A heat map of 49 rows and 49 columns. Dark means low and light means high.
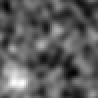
One bump rises in the bottom left. The ninth with the highest average is the bottom left. There are no lone odd cells.
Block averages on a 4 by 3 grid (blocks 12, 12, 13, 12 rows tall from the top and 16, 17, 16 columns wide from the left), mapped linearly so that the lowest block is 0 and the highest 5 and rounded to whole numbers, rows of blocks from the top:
1 1 0
1 2 2
3 0 1
5 2 1
